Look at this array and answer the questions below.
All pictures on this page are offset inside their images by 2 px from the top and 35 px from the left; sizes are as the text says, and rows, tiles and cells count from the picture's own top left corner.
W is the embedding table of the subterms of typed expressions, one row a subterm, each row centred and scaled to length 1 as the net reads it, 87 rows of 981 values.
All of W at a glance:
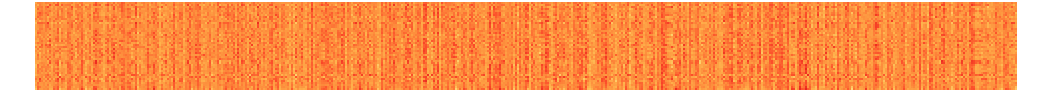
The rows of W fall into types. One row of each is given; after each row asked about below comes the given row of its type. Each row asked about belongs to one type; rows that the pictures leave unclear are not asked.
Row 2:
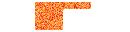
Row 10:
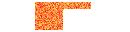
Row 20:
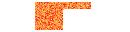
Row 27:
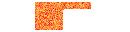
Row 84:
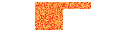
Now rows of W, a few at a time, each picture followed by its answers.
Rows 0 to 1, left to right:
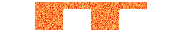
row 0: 10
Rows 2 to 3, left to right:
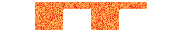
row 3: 2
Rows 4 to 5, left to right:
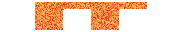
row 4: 84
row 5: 20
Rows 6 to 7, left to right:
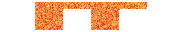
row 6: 10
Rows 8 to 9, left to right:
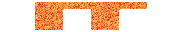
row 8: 10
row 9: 2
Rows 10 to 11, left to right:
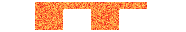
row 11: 20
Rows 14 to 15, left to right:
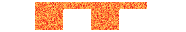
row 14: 10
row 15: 10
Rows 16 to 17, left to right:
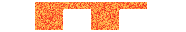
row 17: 2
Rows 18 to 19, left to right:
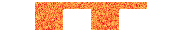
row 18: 84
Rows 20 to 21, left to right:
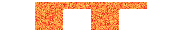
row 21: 27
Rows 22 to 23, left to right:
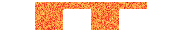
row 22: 84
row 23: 20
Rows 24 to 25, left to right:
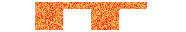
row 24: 20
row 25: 84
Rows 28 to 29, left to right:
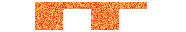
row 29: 10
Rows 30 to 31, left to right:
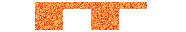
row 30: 27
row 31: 10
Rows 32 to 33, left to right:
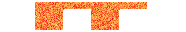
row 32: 2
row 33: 10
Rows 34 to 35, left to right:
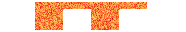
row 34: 27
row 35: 84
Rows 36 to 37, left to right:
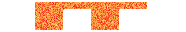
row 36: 2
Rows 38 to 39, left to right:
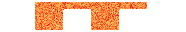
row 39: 2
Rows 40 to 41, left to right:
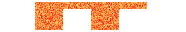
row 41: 10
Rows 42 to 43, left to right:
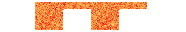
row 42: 20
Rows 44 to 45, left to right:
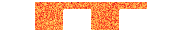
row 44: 2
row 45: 20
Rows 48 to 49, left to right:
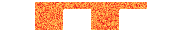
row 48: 2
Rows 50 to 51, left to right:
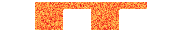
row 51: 84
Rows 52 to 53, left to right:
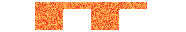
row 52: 10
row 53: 84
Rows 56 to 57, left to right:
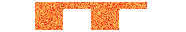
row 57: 84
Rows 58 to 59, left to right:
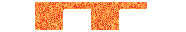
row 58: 2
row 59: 84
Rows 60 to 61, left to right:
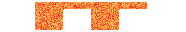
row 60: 2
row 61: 2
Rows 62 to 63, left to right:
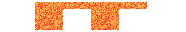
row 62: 27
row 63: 84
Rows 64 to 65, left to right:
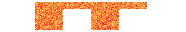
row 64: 27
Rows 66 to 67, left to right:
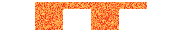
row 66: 84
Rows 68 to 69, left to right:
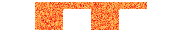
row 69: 10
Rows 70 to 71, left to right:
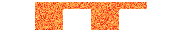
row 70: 84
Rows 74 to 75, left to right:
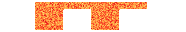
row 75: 20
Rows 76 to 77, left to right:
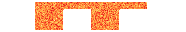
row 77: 27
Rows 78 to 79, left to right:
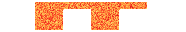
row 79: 2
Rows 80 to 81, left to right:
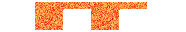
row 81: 10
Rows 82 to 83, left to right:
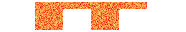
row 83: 84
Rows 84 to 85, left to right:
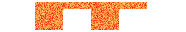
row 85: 10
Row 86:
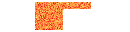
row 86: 84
